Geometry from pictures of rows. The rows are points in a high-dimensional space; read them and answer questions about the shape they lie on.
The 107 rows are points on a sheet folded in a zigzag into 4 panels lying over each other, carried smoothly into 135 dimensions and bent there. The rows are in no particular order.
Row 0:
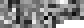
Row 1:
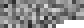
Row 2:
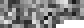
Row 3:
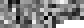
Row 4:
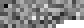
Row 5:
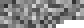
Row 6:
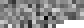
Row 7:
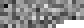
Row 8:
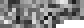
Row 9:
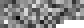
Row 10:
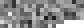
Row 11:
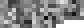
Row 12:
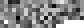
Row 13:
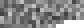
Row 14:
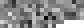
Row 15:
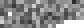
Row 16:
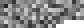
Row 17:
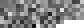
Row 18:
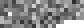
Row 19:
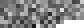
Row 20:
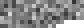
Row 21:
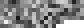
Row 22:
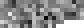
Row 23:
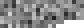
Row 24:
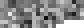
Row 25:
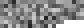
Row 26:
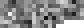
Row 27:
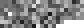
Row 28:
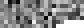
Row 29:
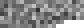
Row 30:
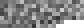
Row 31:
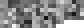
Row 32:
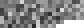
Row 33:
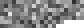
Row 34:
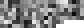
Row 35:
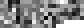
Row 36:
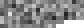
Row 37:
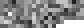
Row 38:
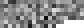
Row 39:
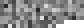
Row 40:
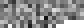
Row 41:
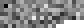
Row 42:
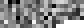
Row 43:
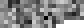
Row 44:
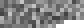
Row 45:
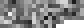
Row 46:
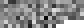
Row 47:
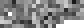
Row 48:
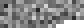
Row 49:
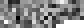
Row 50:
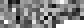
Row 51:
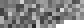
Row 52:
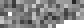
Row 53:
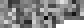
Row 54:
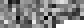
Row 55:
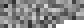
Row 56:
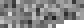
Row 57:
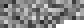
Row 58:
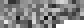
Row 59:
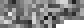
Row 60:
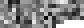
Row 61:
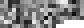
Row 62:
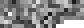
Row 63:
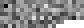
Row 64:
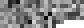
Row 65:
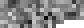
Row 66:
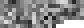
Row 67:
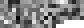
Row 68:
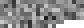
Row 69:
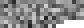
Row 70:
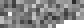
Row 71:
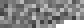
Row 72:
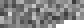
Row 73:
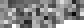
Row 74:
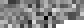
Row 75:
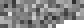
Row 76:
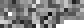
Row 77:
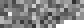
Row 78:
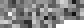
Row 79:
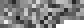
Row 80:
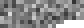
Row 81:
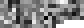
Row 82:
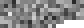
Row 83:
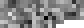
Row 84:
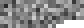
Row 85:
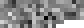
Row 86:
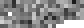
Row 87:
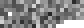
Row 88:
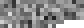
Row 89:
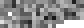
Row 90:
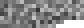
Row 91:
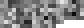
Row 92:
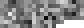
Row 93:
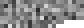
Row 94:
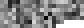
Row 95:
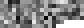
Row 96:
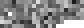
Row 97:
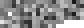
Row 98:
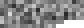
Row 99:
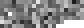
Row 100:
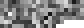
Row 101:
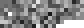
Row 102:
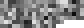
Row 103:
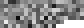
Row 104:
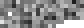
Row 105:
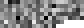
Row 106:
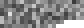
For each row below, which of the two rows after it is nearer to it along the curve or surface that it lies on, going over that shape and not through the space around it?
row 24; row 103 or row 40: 40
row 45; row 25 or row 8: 8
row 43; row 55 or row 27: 55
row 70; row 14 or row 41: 41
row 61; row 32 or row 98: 32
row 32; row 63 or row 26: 63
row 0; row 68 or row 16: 16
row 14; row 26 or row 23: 23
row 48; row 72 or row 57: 72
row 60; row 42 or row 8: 42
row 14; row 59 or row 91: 91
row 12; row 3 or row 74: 3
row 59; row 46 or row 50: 50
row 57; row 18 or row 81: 18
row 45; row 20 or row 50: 50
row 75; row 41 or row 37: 41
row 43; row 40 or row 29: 40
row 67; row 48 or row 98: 48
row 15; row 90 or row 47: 90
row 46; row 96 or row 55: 55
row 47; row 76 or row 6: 76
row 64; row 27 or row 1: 1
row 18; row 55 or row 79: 55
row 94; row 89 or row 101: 89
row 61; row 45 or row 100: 100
